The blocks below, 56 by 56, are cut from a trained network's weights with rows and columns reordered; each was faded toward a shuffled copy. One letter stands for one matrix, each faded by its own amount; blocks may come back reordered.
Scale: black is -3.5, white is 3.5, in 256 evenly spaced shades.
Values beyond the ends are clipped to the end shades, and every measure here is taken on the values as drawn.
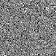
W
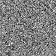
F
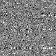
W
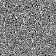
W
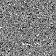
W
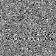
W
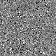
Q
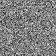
F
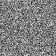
F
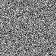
F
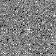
W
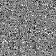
Q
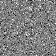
Q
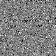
Q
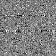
W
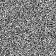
F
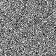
F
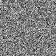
F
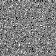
Q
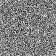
F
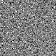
W
